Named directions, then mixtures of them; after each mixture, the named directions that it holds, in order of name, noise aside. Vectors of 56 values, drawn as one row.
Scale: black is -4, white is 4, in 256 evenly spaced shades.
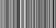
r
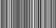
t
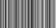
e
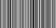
t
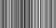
e, r, t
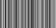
e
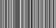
e, r, t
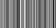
r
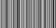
r, t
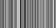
r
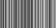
e, r, t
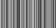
e, r, t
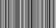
e, r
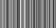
r
